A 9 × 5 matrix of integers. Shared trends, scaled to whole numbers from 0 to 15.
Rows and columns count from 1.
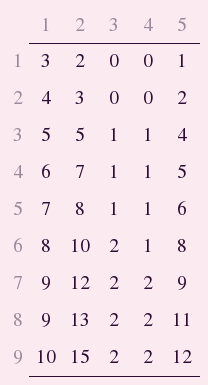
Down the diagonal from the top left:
3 3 1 1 6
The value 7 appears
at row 4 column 2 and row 5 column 1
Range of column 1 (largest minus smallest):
7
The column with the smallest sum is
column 4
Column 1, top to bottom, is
3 4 5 6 7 8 9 9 10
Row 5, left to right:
7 8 1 1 6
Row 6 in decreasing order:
10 8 8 2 1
